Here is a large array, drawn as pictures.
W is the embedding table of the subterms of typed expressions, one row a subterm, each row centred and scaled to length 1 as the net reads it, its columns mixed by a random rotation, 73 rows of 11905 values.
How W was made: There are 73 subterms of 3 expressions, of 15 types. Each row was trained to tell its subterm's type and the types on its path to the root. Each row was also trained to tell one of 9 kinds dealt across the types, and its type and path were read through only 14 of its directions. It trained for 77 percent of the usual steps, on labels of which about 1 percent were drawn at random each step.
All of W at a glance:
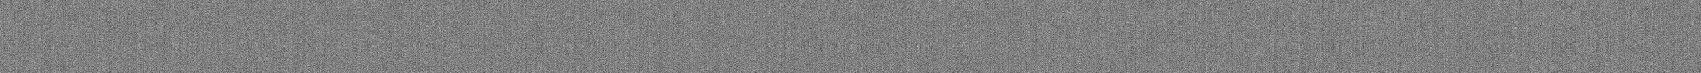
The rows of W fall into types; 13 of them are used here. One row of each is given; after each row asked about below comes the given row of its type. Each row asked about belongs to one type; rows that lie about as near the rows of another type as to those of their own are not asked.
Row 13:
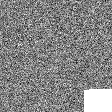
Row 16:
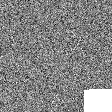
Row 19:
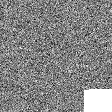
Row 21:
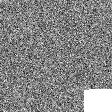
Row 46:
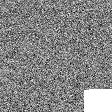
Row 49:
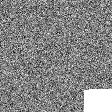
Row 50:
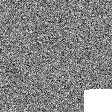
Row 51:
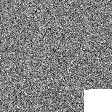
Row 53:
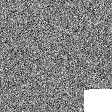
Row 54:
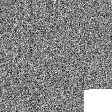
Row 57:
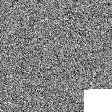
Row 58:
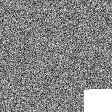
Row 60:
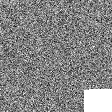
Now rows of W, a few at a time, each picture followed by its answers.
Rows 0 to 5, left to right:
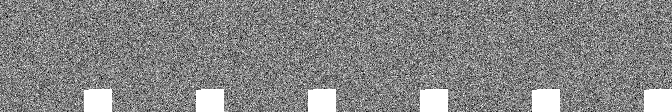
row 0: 49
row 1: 54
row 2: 60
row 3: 57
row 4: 19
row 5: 46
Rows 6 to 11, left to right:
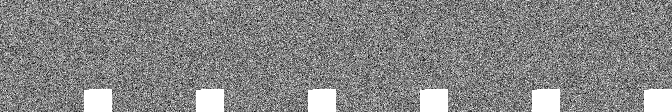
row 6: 16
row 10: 46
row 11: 50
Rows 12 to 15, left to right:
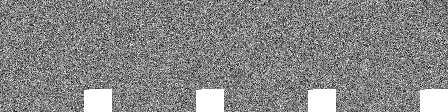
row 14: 50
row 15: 13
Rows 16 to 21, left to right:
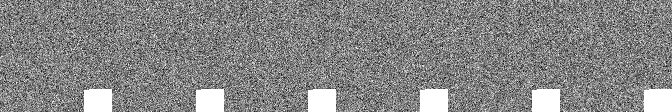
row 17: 16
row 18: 13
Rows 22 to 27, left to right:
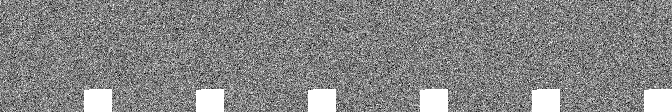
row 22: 21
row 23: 58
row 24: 13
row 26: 51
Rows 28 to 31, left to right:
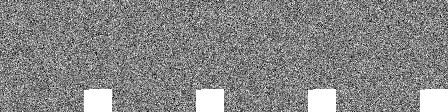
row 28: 16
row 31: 57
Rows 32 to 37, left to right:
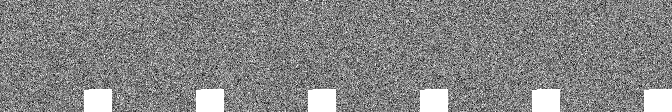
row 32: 51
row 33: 58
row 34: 51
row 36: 19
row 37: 60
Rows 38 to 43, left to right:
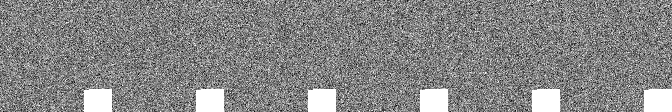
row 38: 49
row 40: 19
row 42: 51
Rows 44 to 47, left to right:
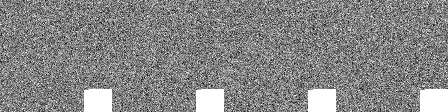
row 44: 19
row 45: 46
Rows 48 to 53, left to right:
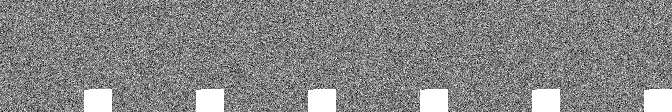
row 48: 21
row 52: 46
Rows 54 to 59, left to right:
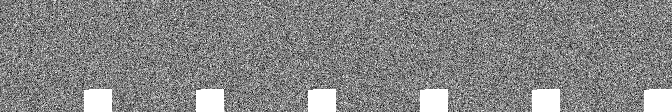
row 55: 13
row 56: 50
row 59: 54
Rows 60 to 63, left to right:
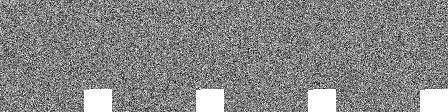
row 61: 19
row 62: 58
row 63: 50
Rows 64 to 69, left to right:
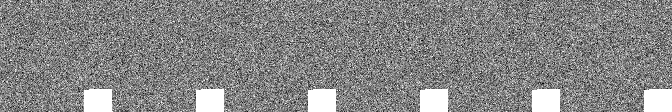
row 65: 60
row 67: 16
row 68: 58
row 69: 16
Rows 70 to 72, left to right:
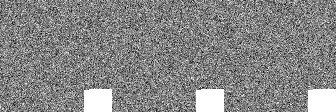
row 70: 46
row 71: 51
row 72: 21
